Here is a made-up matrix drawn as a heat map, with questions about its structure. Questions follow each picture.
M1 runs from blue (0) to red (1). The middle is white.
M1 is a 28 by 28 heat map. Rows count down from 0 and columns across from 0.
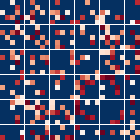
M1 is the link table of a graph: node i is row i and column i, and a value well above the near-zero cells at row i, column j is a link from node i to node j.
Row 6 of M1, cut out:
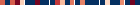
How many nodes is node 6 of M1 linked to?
12
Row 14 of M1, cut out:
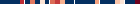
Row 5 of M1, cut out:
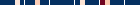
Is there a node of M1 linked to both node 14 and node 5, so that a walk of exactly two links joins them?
no
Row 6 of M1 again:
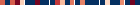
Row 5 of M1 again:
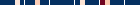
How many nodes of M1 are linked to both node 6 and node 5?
4
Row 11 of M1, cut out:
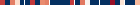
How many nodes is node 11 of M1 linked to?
12
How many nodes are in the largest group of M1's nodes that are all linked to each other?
4
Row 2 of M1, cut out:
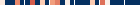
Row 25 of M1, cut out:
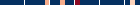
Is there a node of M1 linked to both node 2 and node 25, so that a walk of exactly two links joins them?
no
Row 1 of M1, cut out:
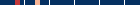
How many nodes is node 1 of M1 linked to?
2
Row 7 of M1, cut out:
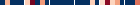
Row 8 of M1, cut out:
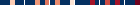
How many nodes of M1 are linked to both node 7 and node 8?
4
